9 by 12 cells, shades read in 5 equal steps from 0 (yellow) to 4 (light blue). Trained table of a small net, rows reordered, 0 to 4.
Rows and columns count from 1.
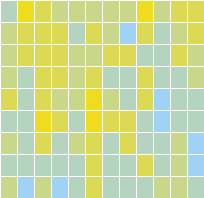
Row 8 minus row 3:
1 2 2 2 1 -1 2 2 -2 0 1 2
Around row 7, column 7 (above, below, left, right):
1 3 1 1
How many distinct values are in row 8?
4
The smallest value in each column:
1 0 0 1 2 0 1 1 0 2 1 1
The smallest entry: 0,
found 5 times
